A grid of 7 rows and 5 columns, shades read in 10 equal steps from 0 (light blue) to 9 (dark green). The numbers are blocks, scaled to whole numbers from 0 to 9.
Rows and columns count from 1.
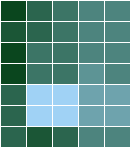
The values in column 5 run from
3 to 5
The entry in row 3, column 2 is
6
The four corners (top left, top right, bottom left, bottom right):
9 5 7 5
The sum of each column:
56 34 31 30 31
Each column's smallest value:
7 0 0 3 3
